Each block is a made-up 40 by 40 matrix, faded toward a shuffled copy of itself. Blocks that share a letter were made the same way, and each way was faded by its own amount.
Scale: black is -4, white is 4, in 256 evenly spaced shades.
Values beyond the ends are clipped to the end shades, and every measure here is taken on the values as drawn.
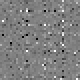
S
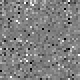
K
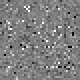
K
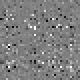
S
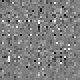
S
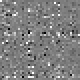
S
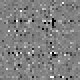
S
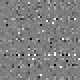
S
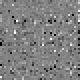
S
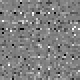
S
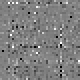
S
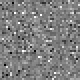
K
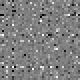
S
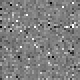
K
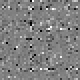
S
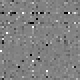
S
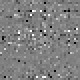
S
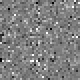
K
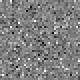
K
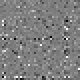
S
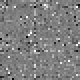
K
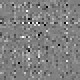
S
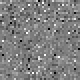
K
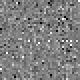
K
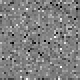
K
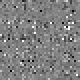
S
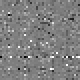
S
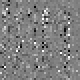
S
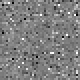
K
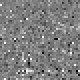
K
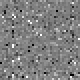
K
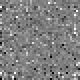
K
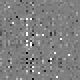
S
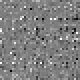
S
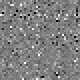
K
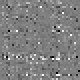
S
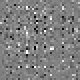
S
